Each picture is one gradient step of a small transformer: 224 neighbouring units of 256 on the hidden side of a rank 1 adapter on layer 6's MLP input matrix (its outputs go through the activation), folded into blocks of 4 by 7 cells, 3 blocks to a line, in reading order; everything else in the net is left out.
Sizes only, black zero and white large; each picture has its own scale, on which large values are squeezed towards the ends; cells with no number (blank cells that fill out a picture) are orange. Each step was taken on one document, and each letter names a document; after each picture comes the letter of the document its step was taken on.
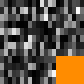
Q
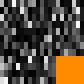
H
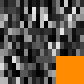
Q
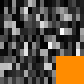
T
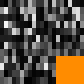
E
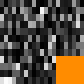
H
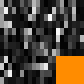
E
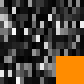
E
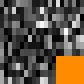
T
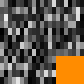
Q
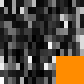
H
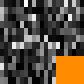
Q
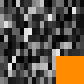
E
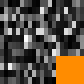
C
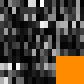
E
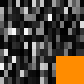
E
